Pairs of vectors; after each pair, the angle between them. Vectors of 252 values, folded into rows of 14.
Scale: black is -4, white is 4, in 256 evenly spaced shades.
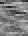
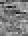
nearly parallel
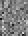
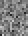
partly aligned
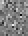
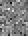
orthogonal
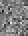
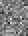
nearly parallel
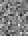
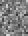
nearly opposite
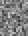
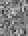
partly aligned
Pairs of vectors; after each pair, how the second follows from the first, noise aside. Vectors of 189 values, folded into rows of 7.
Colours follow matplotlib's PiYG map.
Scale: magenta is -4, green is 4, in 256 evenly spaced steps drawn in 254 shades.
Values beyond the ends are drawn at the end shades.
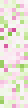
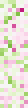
wrapped around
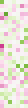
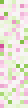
copied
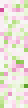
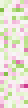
negated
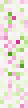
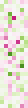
copied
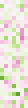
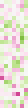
negated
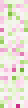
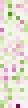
copied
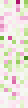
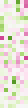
negated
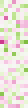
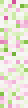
copied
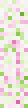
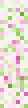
copied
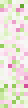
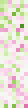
wrapped around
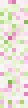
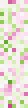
copied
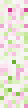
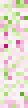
wrapped around
